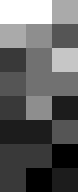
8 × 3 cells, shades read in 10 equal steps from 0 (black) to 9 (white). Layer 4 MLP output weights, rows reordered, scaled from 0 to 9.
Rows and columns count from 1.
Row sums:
24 14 13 11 8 5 4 3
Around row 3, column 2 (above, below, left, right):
5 4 2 7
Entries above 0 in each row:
3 3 3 3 3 3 2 2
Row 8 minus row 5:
0 -5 0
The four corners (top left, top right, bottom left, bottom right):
9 6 2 1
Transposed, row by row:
9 6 2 3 2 1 2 2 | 9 5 4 4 5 1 2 0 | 6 3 7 4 1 3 0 1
